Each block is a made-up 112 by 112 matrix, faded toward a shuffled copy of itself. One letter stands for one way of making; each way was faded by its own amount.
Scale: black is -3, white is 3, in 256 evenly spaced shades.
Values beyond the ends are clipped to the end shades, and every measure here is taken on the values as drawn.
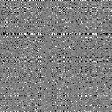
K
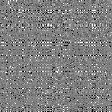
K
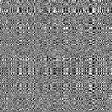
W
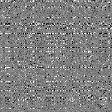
K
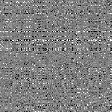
K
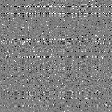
K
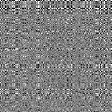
W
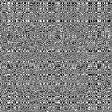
W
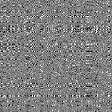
K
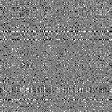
K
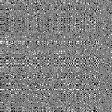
K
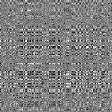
W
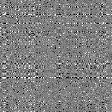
K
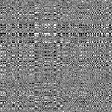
W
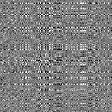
W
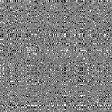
K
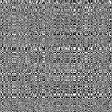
W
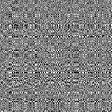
W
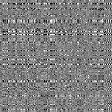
W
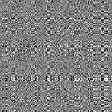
W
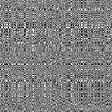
W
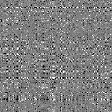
K
